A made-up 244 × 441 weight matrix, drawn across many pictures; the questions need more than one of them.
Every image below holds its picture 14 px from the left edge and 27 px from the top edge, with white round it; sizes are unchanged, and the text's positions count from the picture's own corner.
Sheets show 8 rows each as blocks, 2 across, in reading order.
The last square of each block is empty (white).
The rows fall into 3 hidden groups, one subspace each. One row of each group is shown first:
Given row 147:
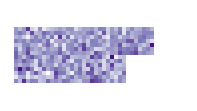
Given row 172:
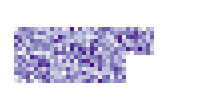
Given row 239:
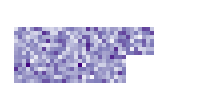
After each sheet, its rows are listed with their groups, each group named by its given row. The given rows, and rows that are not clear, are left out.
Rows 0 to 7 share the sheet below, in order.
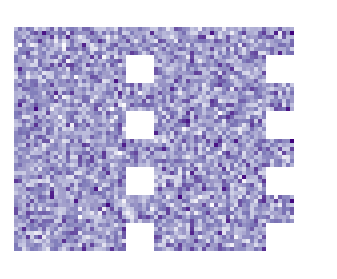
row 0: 147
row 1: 239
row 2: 147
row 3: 172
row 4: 239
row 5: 147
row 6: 239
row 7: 239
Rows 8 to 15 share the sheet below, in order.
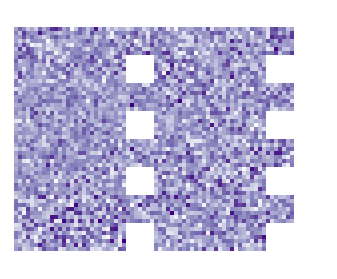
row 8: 147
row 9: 147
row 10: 239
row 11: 172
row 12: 147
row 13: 147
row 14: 147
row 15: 172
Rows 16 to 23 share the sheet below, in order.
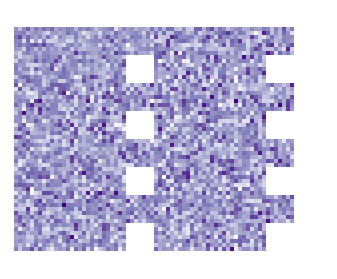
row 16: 239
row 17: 172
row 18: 172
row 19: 239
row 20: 172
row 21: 172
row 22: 172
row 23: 172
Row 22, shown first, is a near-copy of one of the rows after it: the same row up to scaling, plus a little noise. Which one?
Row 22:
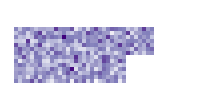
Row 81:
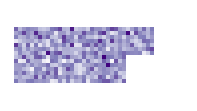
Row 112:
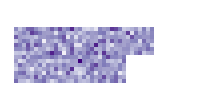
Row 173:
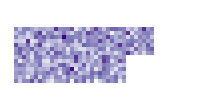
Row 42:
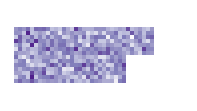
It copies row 173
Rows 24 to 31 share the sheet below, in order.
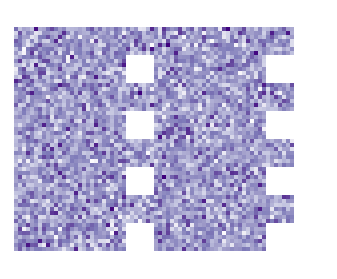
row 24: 172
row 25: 239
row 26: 239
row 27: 147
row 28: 147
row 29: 147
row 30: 147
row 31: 239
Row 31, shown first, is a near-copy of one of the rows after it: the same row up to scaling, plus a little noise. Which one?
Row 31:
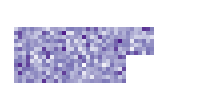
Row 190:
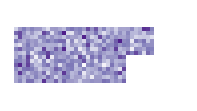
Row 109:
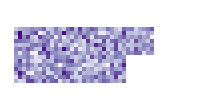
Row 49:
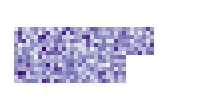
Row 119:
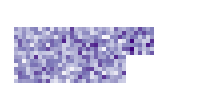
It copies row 190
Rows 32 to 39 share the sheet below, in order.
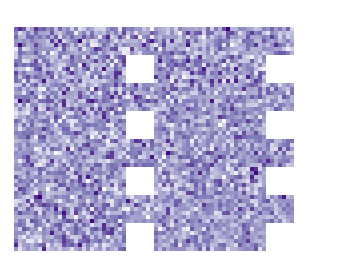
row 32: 147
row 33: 172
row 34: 147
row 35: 172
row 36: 147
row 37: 147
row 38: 147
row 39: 172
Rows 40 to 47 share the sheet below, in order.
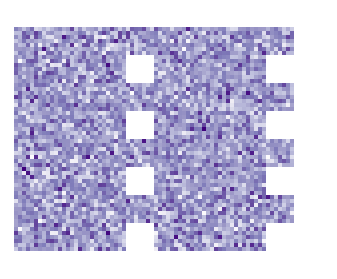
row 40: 172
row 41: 239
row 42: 172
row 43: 172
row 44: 172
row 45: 239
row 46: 172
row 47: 147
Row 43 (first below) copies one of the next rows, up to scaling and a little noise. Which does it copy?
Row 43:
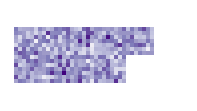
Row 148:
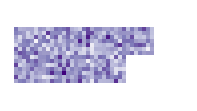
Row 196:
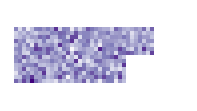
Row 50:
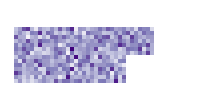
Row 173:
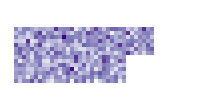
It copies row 148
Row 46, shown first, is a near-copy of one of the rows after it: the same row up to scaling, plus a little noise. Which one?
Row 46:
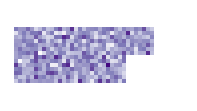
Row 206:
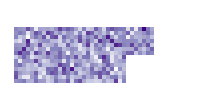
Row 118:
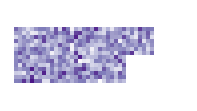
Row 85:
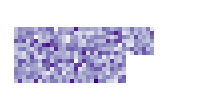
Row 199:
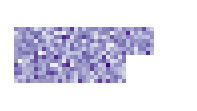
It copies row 199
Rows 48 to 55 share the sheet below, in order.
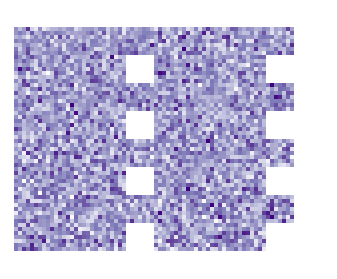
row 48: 147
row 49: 239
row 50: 172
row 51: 147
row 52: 147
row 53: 147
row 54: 172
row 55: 239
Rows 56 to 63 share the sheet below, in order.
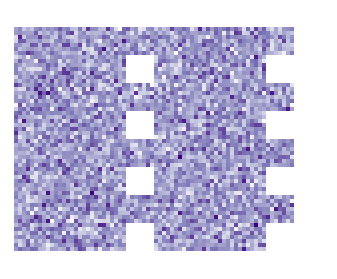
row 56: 239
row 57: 147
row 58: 147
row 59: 172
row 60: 147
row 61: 172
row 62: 172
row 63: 147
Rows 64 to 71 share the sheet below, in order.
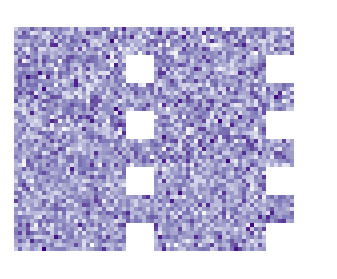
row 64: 147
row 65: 239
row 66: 172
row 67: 147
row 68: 172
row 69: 147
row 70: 239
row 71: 147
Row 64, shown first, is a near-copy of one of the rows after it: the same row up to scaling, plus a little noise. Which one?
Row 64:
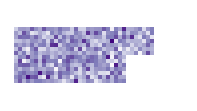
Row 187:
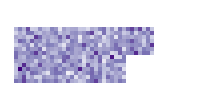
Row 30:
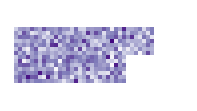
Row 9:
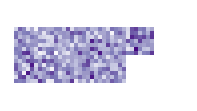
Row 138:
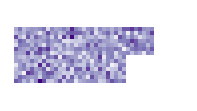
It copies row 30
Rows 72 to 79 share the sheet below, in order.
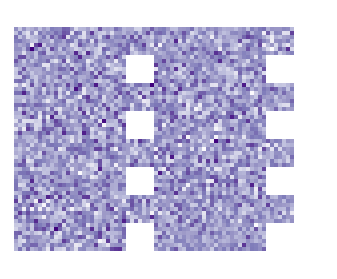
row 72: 172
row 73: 239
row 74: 147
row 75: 147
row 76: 172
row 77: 172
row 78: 239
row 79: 147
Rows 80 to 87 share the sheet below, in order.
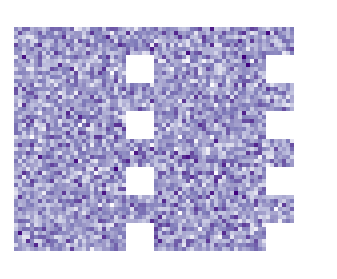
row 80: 172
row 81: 172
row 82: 172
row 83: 147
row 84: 147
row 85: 172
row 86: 147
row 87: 147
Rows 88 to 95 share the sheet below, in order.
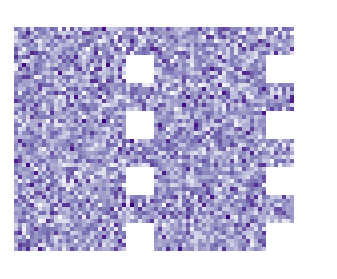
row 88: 147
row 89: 239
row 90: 239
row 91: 239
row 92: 147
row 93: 239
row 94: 147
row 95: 147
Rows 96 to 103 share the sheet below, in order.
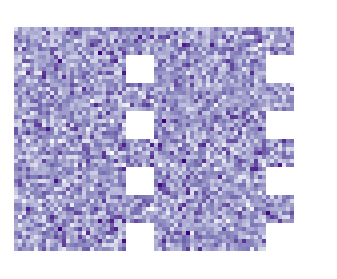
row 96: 147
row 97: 172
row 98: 147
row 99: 147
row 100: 239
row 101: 239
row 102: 147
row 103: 239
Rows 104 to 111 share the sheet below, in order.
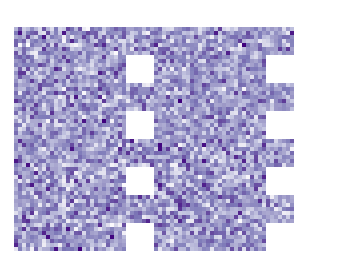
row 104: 239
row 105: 239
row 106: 239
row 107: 172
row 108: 147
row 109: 239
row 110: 172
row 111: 147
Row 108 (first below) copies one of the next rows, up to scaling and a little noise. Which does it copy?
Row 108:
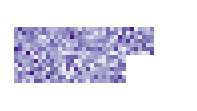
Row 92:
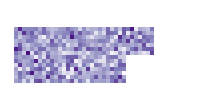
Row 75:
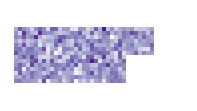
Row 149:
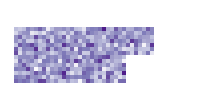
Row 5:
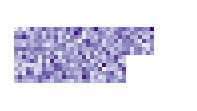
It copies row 92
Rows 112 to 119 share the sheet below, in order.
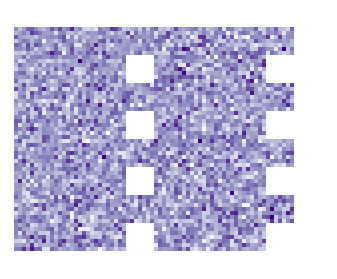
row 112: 172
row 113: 172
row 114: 239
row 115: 147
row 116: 239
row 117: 147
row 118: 172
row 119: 239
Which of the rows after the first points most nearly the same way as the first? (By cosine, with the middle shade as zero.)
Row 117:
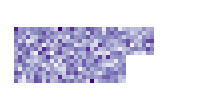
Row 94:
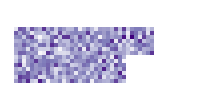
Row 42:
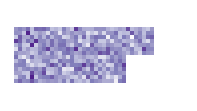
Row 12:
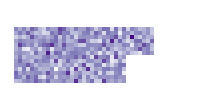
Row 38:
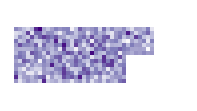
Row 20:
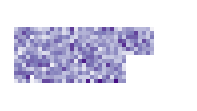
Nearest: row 12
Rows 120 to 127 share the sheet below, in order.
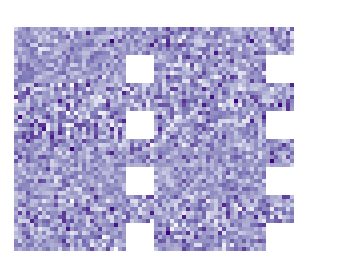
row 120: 147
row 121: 239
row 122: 172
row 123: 239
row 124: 239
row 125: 239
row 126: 147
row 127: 239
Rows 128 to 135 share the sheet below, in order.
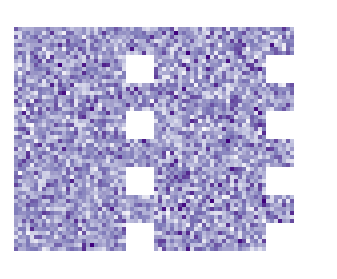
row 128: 239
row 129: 172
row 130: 172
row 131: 172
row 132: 172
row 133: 172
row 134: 239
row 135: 239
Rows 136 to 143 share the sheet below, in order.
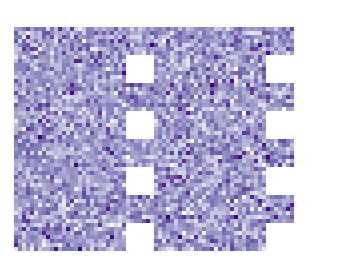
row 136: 147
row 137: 172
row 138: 147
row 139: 147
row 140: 239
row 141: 239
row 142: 172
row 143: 147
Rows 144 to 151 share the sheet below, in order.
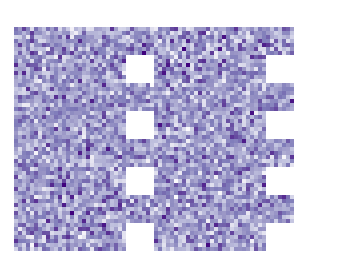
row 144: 147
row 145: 239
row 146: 147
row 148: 172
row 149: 147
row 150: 172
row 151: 172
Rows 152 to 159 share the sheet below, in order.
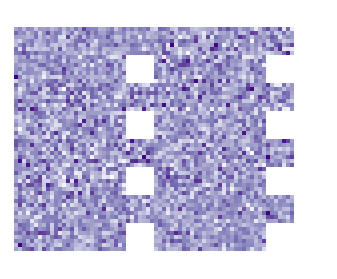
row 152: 172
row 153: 172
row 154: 239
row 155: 147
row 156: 147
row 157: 239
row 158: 239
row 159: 239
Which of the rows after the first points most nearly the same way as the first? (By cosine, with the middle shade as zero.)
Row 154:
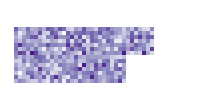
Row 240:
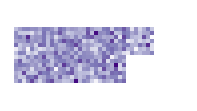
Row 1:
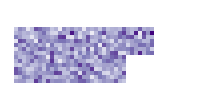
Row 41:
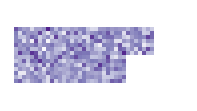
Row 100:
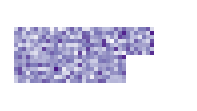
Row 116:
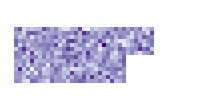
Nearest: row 41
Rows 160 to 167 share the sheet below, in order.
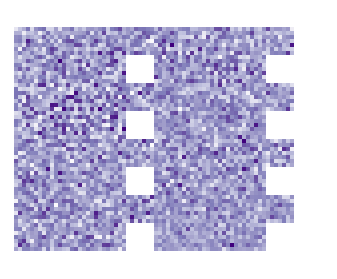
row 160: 147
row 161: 172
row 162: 147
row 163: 172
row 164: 239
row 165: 147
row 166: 239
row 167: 239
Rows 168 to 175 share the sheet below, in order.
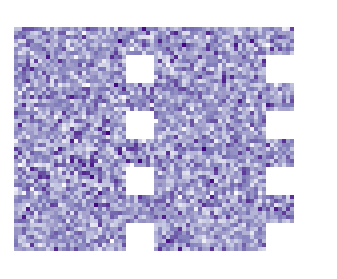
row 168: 239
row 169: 239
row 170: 239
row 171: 147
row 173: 172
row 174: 172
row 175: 147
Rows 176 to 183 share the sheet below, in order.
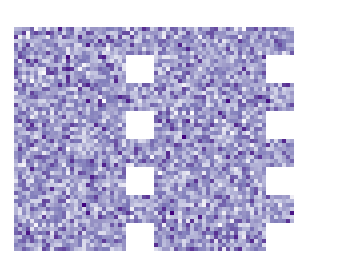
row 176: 172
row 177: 147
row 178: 239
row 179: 239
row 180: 172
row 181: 172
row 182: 239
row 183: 172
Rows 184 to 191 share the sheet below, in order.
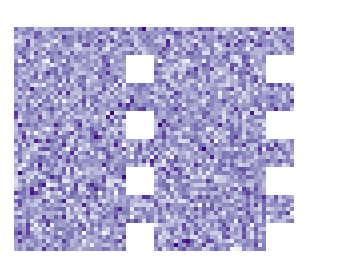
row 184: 172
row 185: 172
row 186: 147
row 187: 147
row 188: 172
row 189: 172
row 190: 239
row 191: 147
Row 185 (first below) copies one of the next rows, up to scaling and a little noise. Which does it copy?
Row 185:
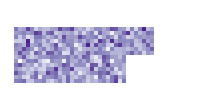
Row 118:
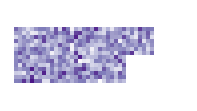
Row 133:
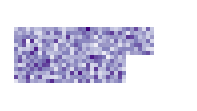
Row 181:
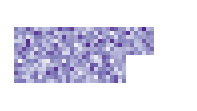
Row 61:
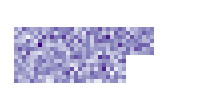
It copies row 181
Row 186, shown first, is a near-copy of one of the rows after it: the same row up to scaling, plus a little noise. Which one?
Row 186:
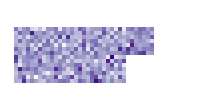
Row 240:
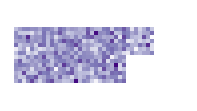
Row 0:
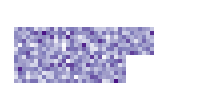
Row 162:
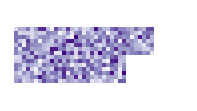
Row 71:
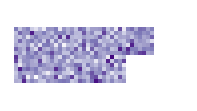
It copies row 71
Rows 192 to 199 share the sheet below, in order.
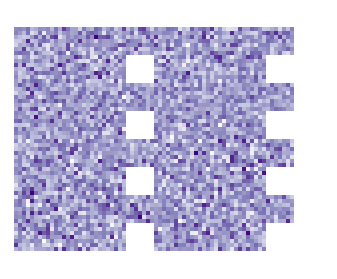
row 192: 172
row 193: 172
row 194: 147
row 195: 172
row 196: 172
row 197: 147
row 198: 172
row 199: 172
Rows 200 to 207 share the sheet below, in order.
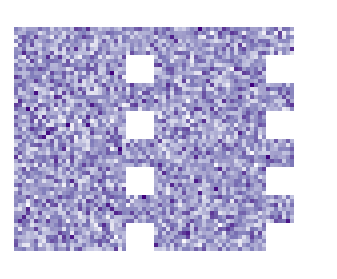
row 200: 172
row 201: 239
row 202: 147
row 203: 172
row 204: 172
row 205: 239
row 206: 172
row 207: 172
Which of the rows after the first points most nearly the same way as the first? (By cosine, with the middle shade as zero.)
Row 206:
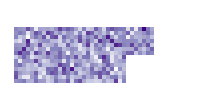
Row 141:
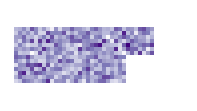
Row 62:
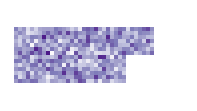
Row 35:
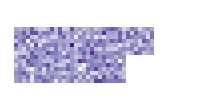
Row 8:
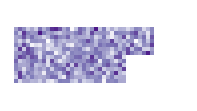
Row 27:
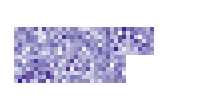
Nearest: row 62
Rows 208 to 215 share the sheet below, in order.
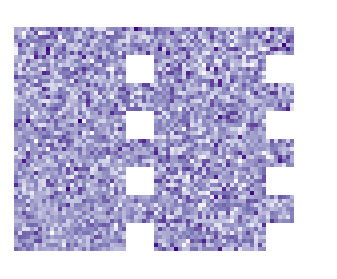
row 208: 147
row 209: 147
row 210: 239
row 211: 172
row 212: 172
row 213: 239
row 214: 147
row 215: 172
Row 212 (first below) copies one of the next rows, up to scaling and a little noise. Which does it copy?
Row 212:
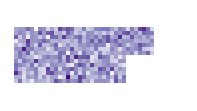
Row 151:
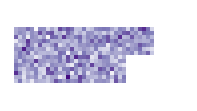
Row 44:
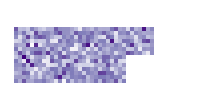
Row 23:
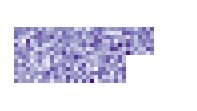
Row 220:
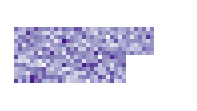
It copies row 151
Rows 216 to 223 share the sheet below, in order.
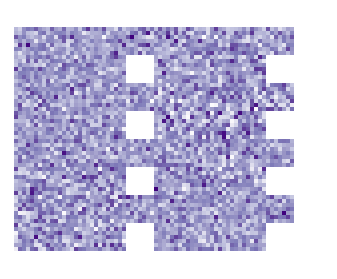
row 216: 239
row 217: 172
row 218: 147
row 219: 172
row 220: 172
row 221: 172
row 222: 147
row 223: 147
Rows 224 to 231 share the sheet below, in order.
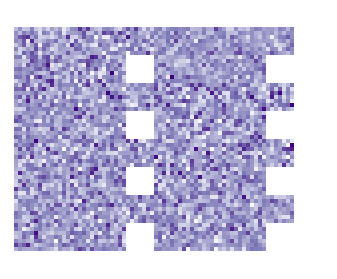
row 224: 172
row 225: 172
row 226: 239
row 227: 239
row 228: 172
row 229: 239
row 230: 147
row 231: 147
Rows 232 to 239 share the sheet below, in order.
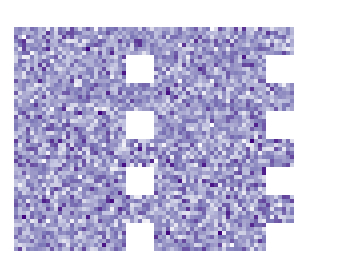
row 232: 147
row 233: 147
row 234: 172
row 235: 172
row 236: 239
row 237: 147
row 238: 147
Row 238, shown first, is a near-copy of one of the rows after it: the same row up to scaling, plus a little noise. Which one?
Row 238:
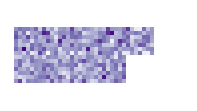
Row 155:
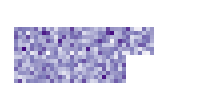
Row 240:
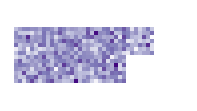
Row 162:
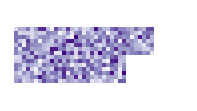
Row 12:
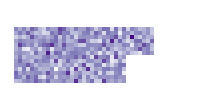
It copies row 155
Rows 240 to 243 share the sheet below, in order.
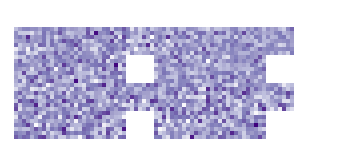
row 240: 147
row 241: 172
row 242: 147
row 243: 239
